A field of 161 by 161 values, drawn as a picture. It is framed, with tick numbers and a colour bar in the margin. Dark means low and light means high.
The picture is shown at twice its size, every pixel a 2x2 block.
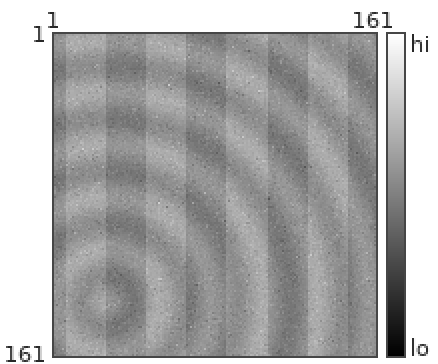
The values follow a bell shape. No overall slope runs across the table. Stripes running up and down repeat 4 times from left to right. Rings spread out from the bottom left.
